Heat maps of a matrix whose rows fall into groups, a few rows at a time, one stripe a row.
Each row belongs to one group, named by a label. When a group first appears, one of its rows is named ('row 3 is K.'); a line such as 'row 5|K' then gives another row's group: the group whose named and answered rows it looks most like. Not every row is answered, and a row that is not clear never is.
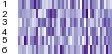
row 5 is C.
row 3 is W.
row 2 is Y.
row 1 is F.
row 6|Y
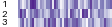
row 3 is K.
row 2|F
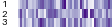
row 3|W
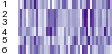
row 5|C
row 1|C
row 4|Y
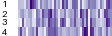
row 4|Y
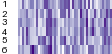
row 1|K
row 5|W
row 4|Y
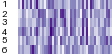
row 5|Y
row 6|K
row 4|F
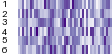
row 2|F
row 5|K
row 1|K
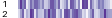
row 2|K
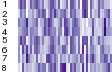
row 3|K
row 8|W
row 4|K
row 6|F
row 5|F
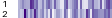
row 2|C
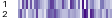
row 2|Y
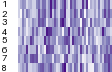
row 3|W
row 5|K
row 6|Y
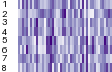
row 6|Y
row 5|Y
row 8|Y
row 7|F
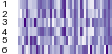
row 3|C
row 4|W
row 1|W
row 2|W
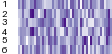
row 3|W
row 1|F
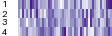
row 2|F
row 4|W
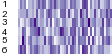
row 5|K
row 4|F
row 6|F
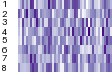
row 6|K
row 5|W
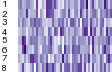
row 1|Y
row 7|C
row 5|K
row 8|K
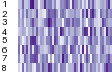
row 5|C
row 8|W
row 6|F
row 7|C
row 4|Y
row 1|K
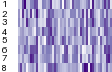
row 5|Y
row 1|K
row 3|Y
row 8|Y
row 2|F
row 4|W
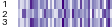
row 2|K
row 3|C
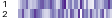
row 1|W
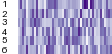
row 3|F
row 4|K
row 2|C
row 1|Y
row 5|K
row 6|Y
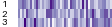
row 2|Y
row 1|F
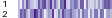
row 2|F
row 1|W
